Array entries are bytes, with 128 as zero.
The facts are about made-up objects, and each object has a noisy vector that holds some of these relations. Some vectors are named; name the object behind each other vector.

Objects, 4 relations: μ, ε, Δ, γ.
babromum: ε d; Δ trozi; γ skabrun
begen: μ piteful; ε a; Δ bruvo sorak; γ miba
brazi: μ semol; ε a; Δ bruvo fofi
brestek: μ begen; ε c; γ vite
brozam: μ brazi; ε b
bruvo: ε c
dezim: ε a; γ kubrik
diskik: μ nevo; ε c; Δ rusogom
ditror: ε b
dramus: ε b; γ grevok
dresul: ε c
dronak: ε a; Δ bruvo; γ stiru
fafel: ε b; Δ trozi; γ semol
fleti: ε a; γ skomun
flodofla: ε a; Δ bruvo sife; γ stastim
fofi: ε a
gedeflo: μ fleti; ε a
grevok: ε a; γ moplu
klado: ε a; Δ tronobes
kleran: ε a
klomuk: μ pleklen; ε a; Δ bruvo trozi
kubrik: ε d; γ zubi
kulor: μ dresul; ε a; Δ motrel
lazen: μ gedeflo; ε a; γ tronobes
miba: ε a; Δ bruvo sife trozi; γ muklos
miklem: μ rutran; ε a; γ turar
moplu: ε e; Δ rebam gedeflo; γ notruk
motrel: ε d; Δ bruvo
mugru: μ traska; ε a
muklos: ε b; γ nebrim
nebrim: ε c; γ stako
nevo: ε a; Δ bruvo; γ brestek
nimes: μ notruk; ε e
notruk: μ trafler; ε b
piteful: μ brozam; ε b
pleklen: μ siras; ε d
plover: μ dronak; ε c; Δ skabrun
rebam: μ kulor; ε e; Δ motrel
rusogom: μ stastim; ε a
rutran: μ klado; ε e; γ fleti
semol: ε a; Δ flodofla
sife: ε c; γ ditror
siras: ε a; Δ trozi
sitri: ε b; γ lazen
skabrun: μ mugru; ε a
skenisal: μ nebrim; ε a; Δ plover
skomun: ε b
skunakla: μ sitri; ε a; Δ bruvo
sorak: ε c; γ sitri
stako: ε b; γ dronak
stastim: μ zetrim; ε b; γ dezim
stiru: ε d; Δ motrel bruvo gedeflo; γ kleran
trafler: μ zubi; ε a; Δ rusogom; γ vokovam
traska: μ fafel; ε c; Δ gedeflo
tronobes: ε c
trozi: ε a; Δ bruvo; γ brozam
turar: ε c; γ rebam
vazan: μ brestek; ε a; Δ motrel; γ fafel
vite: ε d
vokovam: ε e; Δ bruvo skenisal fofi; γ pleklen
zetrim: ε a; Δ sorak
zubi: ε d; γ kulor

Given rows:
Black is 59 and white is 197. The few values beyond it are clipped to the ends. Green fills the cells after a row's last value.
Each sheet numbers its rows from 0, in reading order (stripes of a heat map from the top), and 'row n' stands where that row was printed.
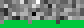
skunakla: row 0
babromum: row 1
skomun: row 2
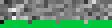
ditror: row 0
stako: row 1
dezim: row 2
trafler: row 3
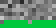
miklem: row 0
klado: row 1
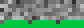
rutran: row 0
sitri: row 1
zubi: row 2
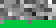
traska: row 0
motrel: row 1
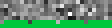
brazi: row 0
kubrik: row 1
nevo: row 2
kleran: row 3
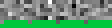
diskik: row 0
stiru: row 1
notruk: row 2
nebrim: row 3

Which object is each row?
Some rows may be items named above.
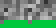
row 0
skabrun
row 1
rutran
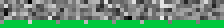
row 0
miba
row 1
vazan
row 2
semol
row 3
moplu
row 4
dronak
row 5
kulor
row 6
sorak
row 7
dramus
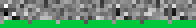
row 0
trozi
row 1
nimes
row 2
skenisal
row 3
muklos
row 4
klomuk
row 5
tronobes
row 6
klomuk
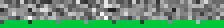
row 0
bruvo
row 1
sife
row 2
vokovam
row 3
rebam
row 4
bruvo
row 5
pleklen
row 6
semol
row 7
trafler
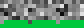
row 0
flodofla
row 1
bruvo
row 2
begen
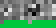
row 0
kleran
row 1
begen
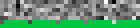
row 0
vite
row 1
turar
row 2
rutran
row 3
stiru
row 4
vazan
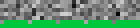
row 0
grevok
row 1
siras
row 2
brestek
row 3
skenisal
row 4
fafel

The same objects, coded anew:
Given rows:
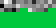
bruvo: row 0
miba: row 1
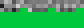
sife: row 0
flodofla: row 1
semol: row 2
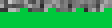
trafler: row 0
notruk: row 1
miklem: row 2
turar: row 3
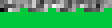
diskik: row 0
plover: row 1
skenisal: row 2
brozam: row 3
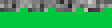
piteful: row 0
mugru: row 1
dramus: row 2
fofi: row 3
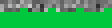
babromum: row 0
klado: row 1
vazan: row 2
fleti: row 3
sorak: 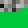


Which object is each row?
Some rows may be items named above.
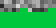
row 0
sife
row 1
trozi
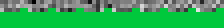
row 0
fafel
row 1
moplu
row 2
rebam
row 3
grevok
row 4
flodofla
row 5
vokovam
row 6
dronak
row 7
miba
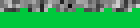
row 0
motrel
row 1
tronobes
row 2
muklos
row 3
nimes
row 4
skabrun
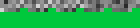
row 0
miba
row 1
stiru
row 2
dronak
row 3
rutran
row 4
dramus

